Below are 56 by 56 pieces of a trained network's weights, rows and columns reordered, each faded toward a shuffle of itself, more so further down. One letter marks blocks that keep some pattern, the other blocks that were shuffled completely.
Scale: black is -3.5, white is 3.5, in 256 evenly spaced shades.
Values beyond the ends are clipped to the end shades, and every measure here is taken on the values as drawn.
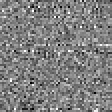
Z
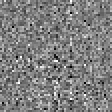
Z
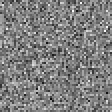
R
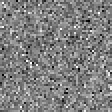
R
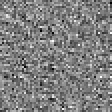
Z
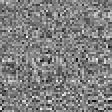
Z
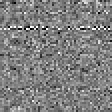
Z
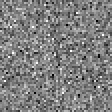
R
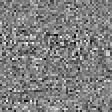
Z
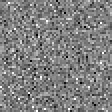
R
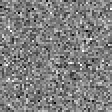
R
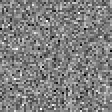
R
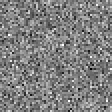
R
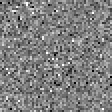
R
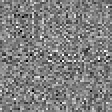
Z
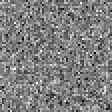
R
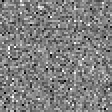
R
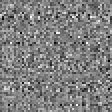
Z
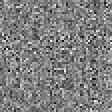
Z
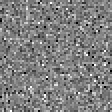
R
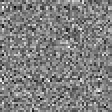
Z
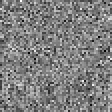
Z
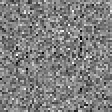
Z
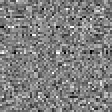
Z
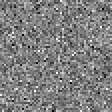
R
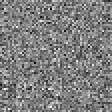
Z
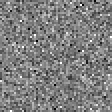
R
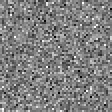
R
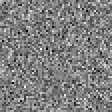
R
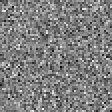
R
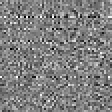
Z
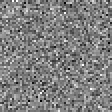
R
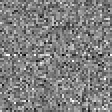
Z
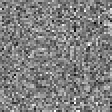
Z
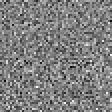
Z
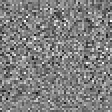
Z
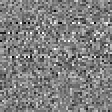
Z
